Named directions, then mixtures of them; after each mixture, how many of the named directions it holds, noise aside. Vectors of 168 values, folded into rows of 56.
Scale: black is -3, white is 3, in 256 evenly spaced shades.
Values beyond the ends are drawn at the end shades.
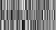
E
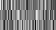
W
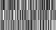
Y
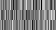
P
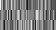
one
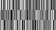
three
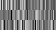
two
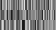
one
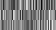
two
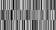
three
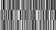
three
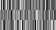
three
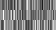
three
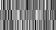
one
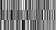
one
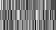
one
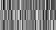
two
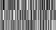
one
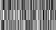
three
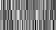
one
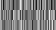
three
